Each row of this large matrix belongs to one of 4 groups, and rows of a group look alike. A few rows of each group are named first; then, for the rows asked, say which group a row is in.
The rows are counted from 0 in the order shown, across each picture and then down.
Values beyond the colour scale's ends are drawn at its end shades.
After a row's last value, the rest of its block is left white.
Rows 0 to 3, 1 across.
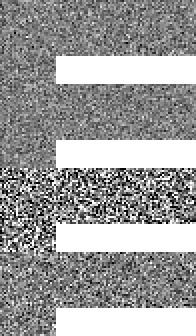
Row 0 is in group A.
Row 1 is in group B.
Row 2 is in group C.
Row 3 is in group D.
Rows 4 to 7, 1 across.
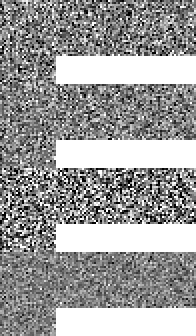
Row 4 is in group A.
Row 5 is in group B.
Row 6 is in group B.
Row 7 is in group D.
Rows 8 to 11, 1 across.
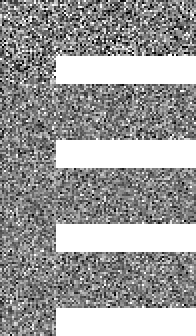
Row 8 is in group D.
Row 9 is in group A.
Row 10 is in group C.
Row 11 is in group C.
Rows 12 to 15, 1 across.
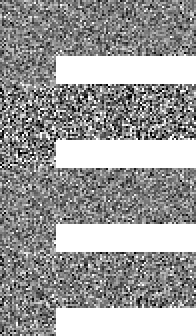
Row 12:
D
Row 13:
A
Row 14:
D
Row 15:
A
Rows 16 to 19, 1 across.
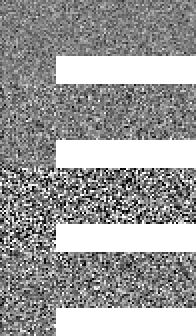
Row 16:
C
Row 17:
A
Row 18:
D
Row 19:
B
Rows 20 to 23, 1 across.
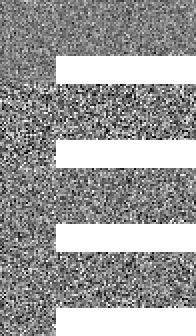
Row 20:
A
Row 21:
D
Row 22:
A
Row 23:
D
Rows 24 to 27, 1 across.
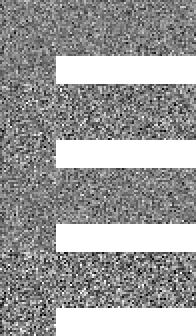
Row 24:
A
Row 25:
B
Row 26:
C
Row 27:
B
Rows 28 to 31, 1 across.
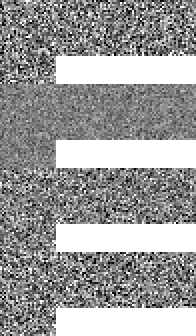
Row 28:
A
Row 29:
A
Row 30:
D
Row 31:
D
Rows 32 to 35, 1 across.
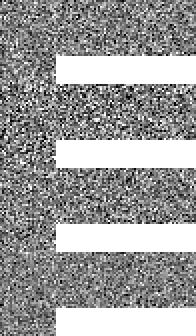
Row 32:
C
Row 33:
B
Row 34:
D
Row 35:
A
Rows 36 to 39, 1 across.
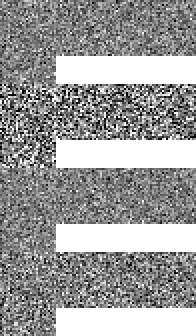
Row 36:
B
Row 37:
C
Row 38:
B
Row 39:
B
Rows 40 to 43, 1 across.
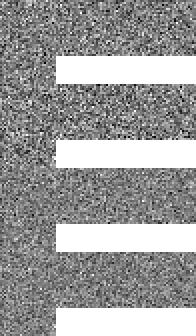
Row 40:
B
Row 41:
D
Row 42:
C
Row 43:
D
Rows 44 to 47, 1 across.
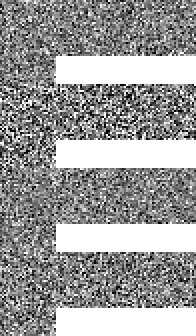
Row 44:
A
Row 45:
D
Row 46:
C
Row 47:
D
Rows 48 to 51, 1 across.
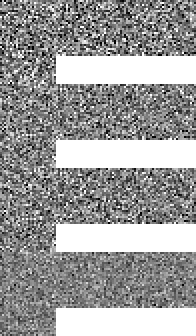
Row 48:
C
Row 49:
D
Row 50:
D
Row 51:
A
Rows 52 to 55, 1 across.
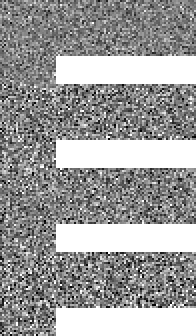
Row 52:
D
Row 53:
C
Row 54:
B
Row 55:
A
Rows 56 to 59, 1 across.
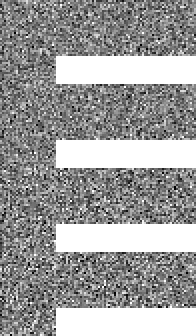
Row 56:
A
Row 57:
A
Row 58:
B
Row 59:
C
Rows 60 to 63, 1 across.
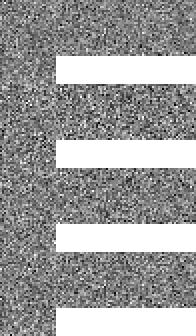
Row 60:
C
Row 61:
B
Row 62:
D
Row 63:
C
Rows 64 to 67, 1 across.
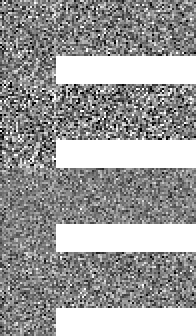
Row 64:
C
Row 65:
C
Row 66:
B
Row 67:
B
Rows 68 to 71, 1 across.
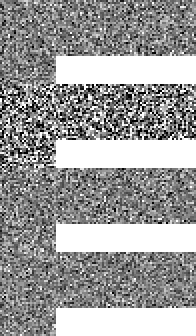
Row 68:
A
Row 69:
A
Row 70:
C
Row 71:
D
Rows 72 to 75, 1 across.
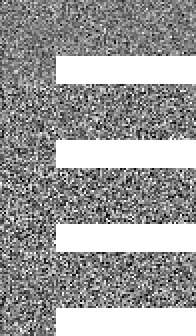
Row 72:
C
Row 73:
A
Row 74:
D
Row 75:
B
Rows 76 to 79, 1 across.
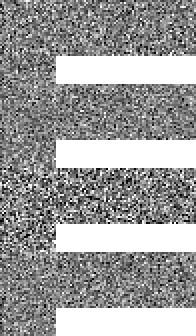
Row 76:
A
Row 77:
C
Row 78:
D
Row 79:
B
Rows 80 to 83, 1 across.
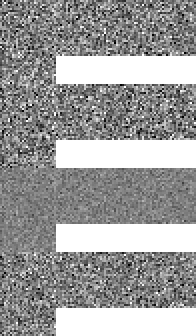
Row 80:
C
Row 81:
A
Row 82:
C
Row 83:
A
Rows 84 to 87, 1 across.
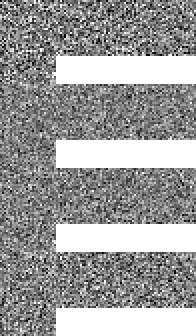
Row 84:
D
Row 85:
A
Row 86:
D
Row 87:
B
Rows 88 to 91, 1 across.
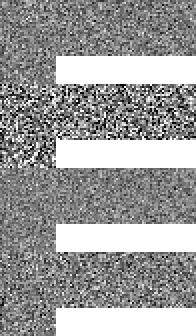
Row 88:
B
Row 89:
C
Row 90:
B
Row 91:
B
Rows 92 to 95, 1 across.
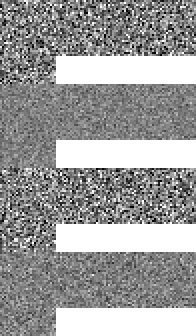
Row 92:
A
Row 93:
C
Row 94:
B
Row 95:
D
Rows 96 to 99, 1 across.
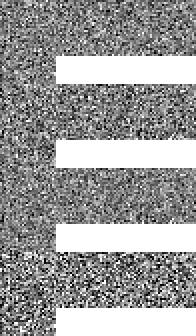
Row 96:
B
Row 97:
A
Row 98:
A
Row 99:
B
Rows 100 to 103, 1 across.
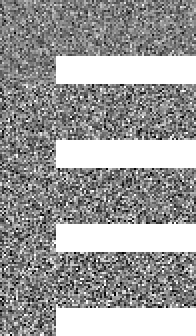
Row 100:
A
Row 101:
A
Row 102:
D
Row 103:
C
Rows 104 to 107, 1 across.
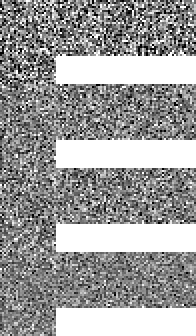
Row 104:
A
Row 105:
B
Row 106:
C
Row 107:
C
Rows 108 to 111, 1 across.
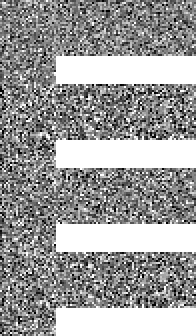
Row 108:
B
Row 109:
A
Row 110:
C
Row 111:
A
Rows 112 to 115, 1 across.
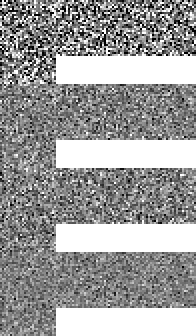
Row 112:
C
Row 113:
C
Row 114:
A
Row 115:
C
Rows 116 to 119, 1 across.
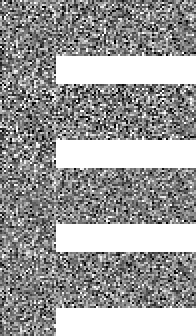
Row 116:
C
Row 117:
C
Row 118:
C
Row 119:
B
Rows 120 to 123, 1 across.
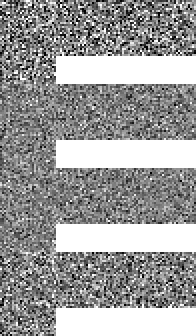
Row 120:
B
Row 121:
B
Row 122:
D
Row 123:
A
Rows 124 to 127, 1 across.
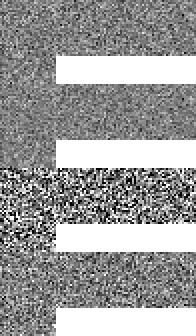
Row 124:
C
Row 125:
C
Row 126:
D
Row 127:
D
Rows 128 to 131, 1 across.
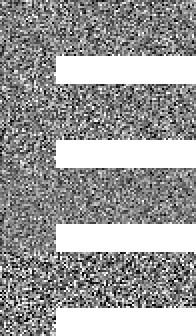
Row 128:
B
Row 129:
B
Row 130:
B
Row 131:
D
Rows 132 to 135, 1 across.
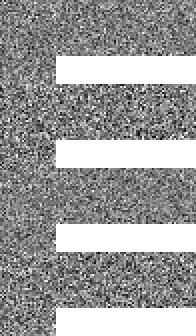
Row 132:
C
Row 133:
A
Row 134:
D
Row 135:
D
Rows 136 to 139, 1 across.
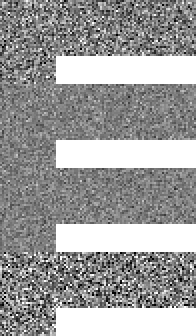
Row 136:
B
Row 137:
A
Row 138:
B
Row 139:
D
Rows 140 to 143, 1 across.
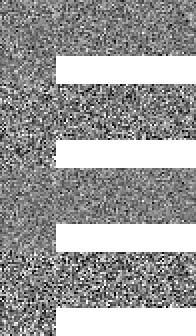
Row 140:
C
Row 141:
D
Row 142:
C
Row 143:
C
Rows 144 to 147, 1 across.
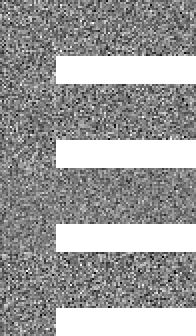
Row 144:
D
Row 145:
C
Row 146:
B
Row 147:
B
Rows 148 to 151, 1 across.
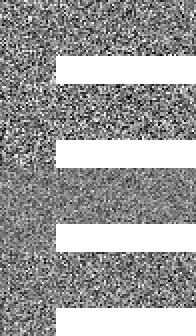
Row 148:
D
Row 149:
B
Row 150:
D
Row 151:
B
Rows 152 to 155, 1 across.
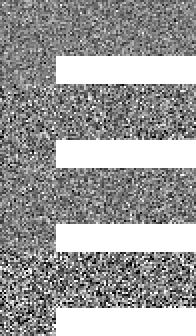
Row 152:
B
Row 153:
A
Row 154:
A
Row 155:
D
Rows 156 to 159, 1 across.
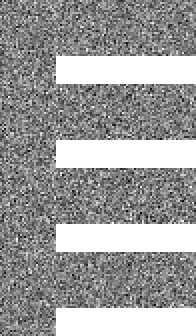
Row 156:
C
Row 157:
D
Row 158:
A
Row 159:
A
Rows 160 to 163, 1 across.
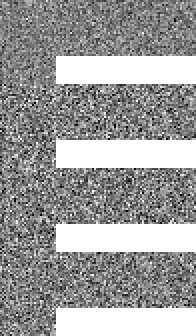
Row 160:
B
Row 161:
C
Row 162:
A
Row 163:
D
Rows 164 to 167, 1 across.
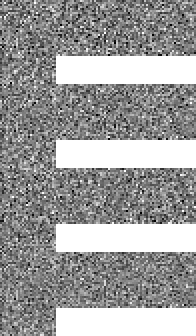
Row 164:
C
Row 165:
C
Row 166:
A
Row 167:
C
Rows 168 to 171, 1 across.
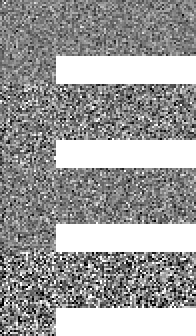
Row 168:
C
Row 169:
B
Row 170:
A
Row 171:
A
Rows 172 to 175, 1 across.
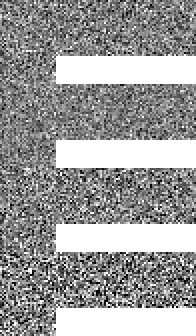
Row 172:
D
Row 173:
A
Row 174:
B
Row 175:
D
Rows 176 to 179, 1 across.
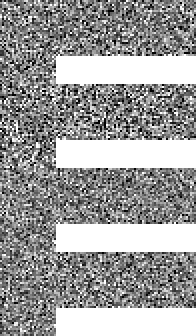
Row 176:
D
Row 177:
C
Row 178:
D
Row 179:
B
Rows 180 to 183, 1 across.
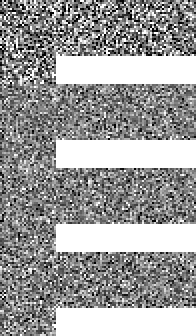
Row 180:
C
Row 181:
C
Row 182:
A
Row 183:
D
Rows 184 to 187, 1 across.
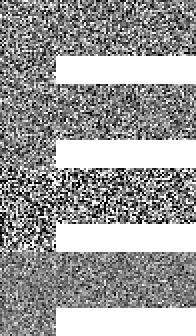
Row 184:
D
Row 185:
D
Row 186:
C
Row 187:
C
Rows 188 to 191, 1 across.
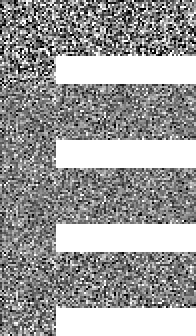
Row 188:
A
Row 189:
C
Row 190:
C
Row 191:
C
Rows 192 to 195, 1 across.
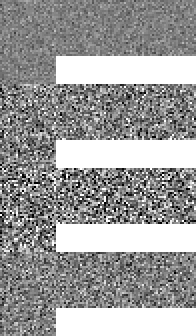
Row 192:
A
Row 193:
A
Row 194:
C
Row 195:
B
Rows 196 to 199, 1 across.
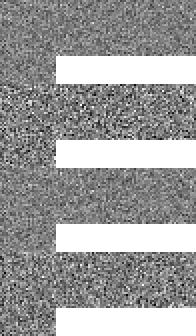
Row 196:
D
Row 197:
D
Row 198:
D
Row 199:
A
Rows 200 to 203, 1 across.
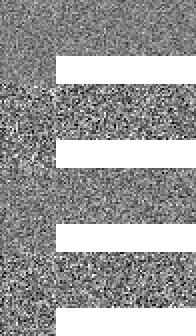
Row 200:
C
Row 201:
C
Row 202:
B
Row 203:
A
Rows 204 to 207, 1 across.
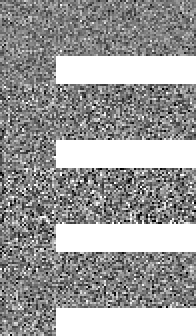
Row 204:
D
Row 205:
B
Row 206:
A
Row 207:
C
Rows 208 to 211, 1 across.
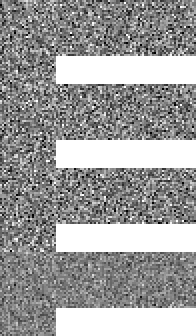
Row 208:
A
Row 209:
B
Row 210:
C
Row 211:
A
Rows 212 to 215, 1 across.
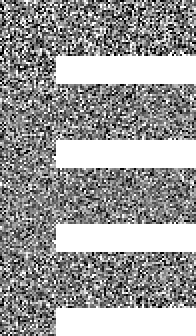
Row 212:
A
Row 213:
D
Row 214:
D
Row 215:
A
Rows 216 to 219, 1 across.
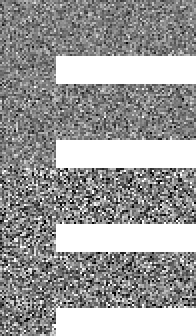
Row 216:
A
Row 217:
C
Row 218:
B
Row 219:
D
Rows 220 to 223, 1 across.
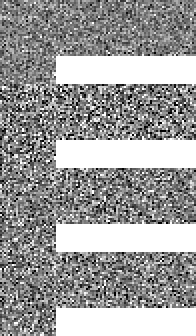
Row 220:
D
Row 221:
B
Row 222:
C
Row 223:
C
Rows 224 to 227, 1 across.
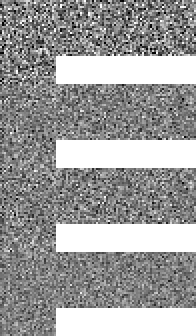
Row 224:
A
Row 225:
C
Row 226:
C
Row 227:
B
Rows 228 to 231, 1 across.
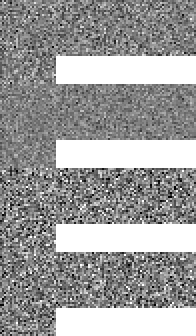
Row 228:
C
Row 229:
C
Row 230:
B
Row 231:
A
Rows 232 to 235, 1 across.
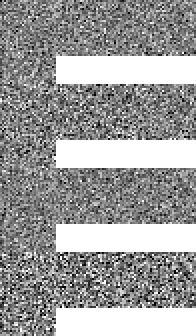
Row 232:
C
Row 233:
D
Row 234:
B
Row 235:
B
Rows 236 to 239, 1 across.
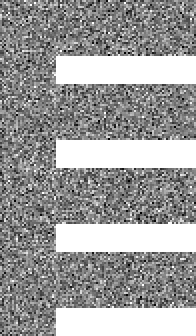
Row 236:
D
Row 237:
C
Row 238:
A
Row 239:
A
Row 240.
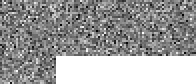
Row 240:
C
